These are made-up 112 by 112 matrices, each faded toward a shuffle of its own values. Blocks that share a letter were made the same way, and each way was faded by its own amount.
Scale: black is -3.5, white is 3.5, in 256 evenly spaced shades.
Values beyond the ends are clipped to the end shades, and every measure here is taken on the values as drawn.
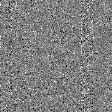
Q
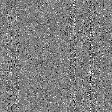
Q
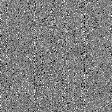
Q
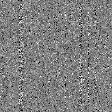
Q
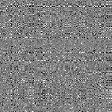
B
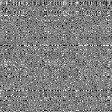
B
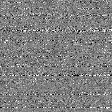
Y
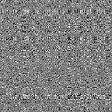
B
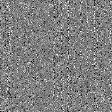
Q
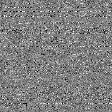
Y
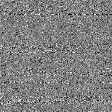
Y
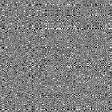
B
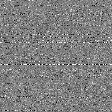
Y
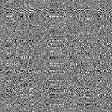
B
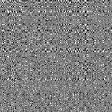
B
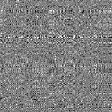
B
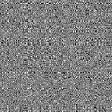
B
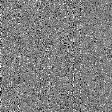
Q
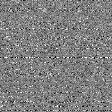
Y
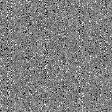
Q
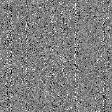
Q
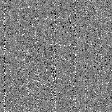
Q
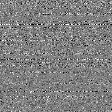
Y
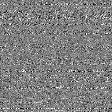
Y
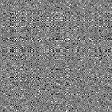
B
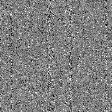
Q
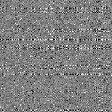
B
